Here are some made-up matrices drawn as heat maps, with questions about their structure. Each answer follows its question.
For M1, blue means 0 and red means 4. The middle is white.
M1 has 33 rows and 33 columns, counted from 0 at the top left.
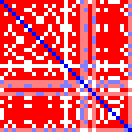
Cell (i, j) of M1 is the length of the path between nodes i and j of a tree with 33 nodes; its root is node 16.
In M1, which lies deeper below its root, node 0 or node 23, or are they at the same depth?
node 0
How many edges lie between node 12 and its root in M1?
2
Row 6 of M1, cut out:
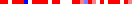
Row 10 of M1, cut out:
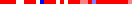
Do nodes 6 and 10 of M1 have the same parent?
no
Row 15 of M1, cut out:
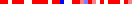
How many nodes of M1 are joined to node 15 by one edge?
1
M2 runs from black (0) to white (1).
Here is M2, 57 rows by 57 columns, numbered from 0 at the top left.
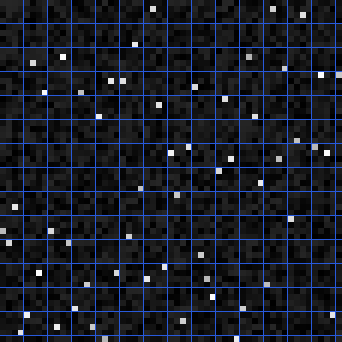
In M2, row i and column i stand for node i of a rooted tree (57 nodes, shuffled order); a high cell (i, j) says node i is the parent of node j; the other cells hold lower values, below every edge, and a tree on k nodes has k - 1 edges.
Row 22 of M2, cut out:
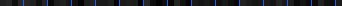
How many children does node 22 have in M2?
0
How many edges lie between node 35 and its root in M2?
10
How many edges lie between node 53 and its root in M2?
2
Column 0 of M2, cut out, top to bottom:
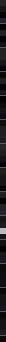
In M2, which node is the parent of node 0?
38
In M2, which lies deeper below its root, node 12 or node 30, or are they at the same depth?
node 30
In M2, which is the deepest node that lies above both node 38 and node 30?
12
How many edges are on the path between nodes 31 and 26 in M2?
3
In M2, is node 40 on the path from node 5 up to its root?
yes
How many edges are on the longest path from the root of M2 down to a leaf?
10
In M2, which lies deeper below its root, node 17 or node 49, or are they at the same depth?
node 49
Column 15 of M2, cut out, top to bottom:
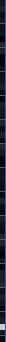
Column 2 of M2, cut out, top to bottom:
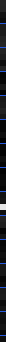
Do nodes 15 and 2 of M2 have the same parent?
no
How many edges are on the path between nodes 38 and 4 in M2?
5
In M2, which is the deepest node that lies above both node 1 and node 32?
40
